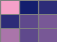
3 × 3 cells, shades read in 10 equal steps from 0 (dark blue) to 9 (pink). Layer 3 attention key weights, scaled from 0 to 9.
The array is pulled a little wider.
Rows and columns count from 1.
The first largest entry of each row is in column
1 3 1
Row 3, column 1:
6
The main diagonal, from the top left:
9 3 4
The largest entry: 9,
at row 1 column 1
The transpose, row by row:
9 1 6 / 0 3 3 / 1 4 4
